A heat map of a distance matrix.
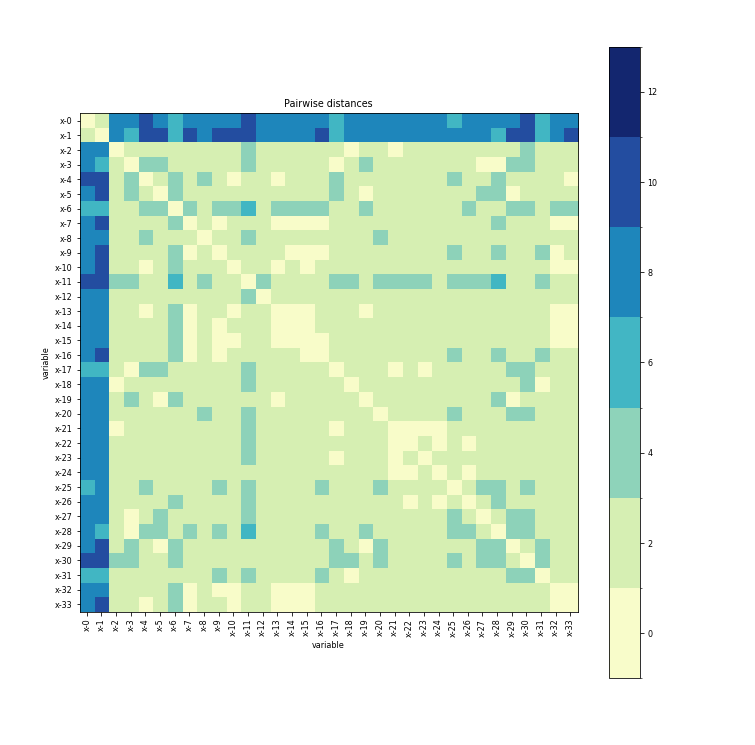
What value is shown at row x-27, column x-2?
2
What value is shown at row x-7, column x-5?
2
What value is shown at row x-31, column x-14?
2
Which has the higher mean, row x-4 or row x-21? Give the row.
x-4
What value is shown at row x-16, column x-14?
2
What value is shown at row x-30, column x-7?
2
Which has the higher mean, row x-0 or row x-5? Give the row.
x-0
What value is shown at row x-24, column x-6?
2
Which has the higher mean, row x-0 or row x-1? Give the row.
x-1
